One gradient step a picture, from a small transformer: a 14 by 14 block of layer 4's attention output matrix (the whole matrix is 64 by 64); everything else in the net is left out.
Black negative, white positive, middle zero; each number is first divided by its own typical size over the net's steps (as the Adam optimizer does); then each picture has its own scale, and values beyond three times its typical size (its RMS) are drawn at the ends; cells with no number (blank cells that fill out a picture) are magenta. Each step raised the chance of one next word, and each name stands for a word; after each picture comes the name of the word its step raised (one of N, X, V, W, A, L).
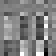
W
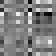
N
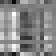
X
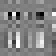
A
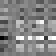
X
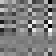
N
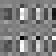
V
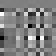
A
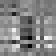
X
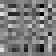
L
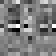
N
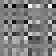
L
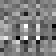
W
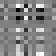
L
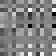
A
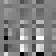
X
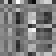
N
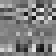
L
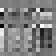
A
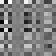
N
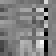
V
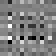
W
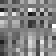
A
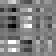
W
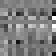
W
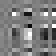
A
